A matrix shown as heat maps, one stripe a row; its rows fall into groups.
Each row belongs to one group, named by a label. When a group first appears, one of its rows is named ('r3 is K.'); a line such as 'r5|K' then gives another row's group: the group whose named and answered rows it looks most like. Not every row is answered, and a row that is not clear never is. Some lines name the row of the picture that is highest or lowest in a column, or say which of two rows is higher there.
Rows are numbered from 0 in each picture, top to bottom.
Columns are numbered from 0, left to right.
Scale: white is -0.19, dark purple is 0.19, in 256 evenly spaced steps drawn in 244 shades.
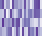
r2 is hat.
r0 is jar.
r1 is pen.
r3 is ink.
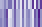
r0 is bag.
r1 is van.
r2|van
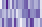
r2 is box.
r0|hat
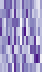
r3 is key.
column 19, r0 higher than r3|No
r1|box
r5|pen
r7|box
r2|key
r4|box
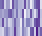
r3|bag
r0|jar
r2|van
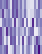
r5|van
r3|key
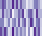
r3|jar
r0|jar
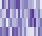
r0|hat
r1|key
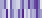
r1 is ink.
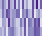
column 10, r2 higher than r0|Yes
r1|hat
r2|pen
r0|bag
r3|pen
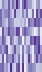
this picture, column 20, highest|1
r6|ink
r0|hat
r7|ink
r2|pen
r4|pen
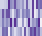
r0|bag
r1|hat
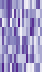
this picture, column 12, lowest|0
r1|box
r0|ink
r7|jar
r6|box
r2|key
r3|box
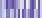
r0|key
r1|key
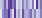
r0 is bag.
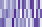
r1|bag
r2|jar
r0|key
